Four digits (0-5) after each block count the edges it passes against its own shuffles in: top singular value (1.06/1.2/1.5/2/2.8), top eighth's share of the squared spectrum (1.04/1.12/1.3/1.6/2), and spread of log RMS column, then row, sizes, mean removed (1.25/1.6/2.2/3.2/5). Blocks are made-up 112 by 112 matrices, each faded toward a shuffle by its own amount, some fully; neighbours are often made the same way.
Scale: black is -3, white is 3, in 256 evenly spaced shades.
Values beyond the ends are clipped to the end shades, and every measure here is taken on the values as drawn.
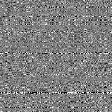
4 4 2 4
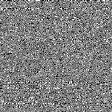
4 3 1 3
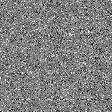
3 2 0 2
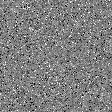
0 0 0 0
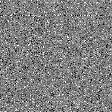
3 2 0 2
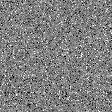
2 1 0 1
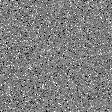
0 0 0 0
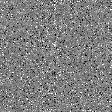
3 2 1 0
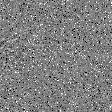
2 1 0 0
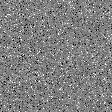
2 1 0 0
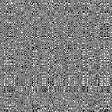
5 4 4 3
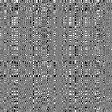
5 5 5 4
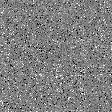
2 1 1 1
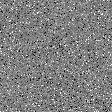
0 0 0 0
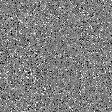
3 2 1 0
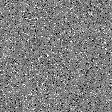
2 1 0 0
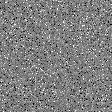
1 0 0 0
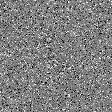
2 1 0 0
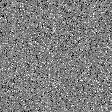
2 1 0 0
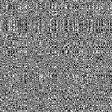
5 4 3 3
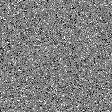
3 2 0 0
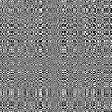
5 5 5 5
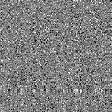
4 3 2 1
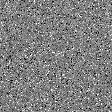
0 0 0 0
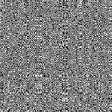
5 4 3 3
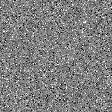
3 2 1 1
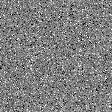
0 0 0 0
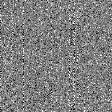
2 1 3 0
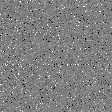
1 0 0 0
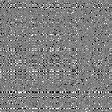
5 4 3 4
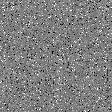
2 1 0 0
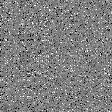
3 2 1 1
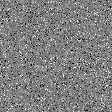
3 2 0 1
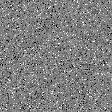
3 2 0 1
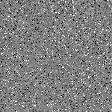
2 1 0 0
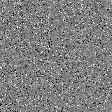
0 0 0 0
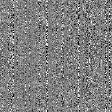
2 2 4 0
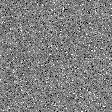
0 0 0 0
